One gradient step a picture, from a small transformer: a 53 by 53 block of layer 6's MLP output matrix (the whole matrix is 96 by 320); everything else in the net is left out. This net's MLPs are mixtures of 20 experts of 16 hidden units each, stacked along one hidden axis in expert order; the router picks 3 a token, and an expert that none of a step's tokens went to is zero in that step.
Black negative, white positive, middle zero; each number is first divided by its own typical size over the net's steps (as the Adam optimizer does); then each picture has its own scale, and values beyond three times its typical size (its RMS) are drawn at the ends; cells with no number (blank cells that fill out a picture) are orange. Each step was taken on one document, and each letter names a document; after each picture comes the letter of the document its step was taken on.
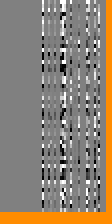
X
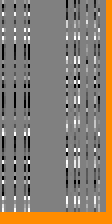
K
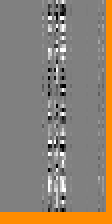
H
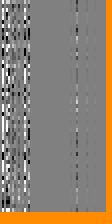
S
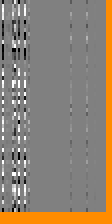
S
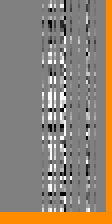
X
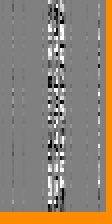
H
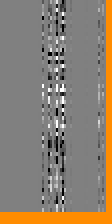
H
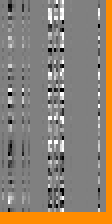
H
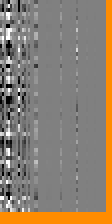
S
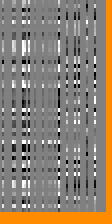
K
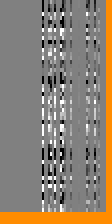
X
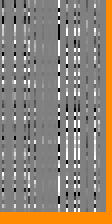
K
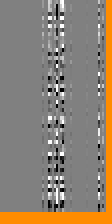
H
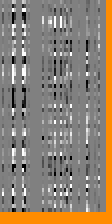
X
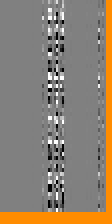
H
